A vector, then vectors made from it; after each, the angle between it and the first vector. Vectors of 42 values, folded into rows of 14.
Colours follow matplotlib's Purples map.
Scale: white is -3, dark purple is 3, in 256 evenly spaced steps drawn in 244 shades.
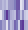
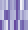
nearly parallel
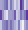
nearly opposite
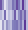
orthogonal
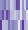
partly aligned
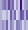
partly opposed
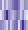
nearly parallel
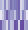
nearly parallel
